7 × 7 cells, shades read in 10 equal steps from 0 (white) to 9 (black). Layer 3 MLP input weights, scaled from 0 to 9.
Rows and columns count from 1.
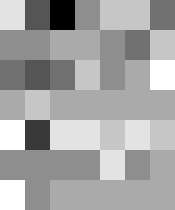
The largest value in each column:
5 7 9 4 4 5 5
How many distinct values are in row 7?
3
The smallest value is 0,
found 3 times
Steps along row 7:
up down same same same same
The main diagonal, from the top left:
1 4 5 3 2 4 3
